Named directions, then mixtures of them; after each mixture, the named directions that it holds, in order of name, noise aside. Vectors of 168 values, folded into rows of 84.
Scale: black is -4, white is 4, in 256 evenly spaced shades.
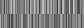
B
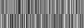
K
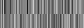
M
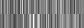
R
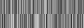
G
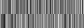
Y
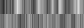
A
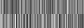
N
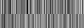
M, Y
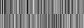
M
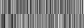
Y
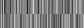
M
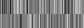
A, M, R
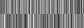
B, R, Y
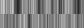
A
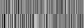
G, K, Y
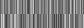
M, R, Y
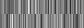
K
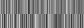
G, K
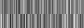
K, M, N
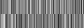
Y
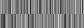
Y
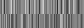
B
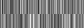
M, R, Y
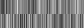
A, G, K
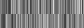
A, Y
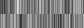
A, M, Y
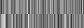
Y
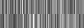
R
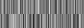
K, R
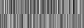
B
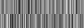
K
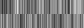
A, K, M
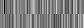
B, M
